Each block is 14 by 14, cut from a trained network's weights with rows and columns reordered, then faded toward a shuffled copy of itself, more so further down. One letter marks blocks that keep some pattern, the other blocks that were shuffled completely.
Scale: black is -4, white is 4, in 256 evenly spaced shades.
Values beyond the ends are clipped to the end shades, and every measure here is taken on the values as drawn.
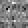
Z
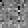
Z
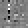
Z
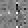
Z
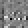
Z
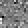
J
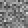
J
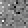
J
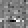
Z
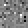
J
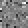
J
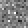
J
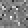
J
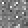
J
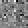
Z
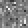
J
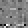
Z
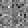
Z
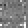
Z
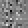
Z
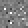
J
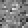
J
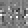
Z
